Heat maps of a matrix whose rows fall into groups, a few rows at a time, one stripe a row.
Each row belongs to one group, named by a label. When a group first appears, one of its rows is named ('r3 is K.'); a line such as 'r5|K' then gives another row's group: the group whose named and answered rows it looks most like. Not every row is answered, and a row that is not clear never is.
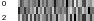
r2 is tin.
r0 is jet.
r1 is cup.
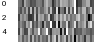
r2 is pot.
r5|tin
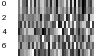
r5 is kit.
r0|tin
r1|tin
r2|kit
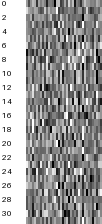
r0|jet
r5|tin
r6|jet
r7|cup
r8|pot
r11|cup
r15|tin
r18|pot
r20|cup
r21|pot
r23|jet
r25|tin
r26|cup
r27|kit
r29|cup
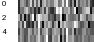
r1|pot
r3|pot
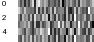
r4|cup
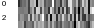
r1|kit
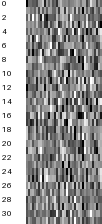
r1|tin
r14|kit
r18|jet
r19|jet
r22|tin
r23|jet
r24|kit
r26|tin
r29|cup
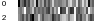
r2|pot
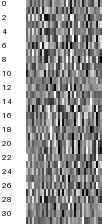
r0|tin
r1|kit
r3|kit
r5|kit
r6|kit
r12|jet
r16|cup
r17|cup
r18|tin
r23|kit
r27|cup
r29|jet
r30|jet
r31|pot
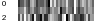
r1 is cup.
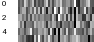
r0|pot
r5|pot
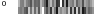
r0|jet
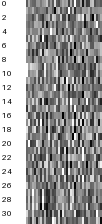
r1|jet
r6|jet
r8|cup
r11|tin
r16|jet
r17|tin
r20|tin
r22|pot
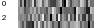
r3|pot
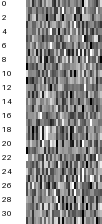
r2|jet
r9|cup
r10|jet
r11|cup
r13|kit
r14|tin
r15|cup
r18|kit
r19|kit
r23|kit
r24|jet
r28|cup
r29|kit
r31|cup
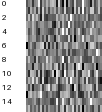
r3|jet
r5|jet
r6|cup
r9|cup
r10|jet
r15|tin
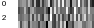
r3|jet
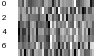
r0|pot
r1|tin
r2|jet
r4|cup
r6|kit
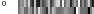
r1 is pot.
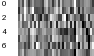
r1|pot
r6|kit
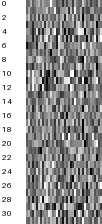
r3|cup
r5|kit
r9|cup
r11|pot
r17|tin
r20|pot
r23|kit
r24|tin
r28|kit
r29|jet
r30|cup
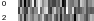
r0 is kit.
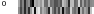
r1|kit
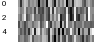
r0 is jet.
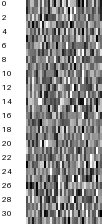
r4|tin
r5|cup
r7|jet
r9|jet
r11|pot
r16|pot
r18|tin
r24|tin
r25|kit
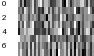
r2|jet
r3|pot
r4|pot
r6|tin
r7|tin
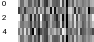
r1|cup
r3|jet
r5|jet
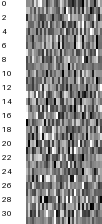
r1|tin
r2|pot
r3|jet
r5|cup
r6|cup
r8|pot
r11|cup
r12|kit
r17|cup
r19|kit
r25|kit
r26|pot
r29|tin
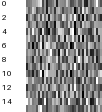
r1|jet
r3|jet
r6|kit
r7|tin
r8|cup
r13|tin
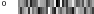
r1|jet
